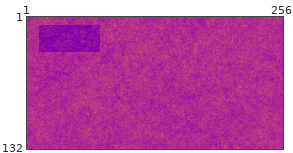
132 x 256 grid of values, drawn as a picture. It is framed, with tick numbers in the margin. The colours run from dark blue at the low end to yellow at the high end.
The top left is the ninth with the lowest average. An odd patch, lower than its surroundings, sits in the top left. Neither half mirrors the other. On average the colour sits 40% of the way up the scale. There are no regular stripes.
